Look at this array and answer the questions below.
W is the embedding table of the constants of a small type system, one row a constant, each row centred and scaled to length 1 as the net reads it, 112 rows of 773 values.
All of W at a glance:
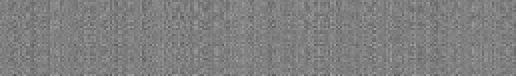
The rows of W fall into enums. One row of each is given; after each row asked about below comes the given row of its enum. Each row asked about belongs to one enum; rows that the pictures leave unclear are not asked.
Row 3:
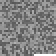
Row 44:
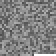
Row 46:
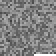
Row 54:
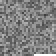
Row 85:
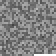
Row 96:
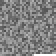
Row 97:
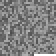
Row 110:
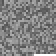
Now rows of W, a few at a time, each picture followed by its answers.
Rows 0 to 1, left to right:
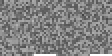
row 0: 110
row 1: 85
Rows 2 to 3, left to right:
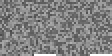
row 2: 44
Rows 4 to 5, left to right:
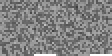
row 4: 3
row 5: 85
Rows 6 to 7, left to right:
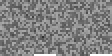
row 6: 85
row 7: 3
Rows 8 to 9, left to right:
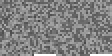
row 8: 44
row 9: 3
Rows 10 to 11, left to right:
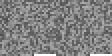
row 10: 44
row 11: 97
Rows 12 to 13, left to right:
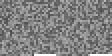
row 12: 44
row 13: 96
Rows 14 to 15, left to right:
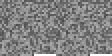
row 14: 44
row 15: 44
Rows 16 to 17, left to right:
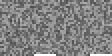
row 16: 46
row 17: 97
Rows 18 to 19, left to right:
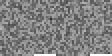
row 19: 97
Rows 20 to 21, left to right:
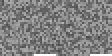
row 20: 110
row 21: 85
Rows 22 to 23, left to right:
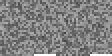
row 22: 85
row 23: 46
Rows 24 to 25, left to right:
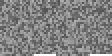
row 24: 96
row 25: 110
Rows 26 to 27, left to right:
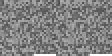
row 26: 110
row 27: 110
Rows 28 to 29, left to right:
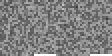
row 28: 97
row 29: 85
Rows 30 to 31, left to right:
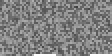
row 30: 96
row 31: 3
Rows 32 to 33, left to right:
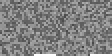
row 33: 44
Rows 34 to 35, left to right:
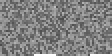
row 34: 3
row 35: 44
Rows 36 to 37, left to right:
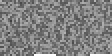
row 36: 46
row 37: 97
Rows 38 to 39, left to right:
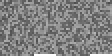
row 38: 97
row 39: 3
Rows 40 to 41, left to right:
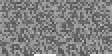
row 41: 3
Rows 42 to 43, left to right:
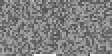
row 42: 96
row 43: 44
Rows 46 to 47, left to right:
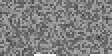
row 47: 85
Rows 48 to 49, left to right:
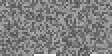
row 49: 46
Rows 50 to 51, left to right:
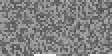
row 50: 3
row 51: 96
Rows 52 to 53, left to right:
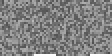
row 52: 110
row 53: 97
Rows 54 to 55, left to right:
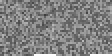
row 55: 3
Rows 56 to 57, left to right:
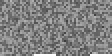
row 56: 96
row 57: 46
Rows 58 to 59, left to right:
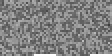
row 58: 110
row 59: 3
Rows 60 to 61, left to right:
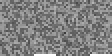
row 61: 46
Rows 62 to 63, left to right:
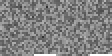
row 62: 85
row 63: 96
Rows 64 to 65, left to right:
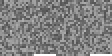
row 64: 110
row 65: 97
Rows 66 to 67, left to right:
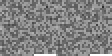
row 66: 85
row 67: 85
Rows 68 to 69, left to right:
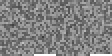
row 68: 85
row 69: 97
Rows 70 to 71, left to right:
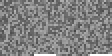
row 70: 97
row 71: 96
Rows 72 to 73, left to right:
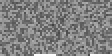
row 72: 3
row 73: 44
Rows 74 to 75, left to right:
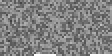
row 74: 46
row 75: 3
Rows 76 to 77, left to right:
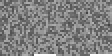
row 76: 97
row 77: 3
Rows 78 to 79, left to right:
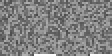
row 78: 97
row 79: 44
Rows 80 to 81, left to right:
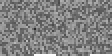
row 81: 110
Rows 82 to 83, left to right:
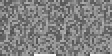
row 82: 97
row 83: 97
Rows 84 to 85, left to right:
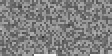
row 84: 85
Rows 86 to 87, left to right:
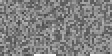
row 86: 54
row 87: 97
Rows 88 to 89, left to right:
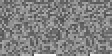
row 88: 44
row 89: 44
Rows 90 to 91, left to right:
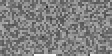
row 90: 85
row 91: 44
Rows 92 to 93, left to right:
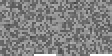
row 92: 85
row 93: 3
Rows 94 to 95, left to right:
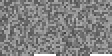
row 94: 97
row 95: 46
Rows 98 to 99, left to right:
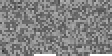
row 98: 3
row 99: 110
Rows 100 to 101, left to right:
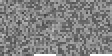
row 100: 54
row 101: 3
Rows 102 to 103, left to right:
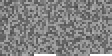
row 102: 97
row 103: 85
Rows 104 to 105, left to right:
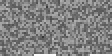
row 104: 85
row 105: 110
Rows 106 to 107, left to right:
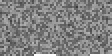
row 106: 46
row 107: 85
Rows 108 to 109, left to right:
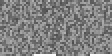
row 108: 96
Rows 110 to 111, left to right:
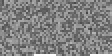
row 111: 3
